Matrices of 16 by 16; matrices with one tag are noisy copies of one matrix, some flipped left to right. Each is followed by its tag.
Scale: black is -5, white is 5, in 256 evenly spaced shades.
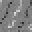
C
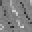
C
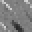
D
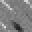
D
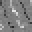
C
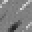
D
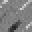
D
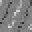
C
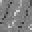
C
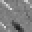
D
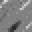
D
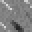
D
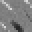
D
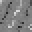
C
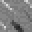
D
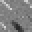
D
